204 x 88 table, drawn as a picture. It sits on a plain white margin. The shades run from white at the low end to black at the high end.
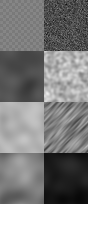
The table splits into 4 rows of 2 panels. Panel 1,1: middling, checkered, faint in contrast. Panel 1,2: high, fine-grained. Panel 2,1: high, smooth, faint in contrast. Panel 2,2: low, blotchy. Panel 3,1: low, smooth, faint in contrast. Panel 3,2: middling, slanting up to the right. Panel 4,1: middling, smooth. Panel 4,2: very high, smooth, faint in contrast.
